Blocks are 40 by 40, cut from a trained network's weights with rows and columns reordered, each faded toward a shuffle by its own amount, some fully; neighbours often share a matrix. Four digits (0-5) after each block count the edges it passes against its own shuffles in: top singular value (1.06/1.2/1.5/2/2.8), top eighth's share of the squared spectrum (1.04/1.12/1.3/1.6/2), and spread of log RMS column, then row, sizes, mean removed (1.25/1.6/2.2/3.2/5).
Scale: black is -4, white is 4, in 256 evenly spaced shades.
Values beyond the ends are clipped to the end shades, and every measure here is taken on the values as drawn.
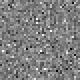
0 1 0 0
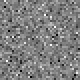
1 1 0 0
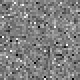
0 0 0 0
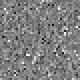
0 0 0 0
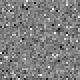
0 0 0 0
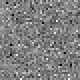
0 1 0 0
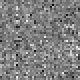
3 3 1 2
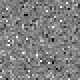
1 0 0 0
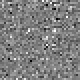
2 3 1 1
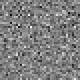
3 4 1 2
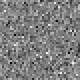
0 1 0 0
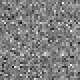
2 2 0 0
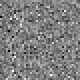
2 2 1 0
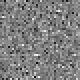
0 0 0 0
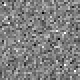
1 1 0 0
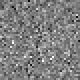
0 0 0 0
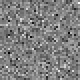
2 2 0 0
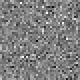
2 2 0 1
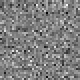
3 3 2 1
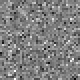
2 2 0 0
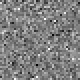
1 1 0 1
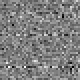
3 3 0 2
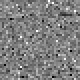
2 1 0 0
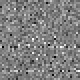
3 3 0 1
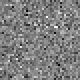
2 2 0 0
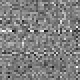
3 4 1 2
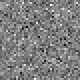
2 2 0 0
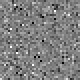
1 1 0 0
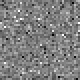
0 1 0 0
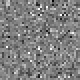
3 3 1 2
